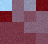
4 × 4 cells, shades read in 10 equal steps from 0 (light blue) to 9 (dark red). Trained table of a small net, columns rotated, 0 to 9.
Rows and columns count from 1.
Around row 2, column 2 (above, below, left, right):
5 7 9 6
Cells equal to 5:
5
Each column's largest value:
9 7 7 9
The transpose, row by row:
0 9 7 7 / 5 5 7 7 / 3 6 5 7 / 9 5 5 6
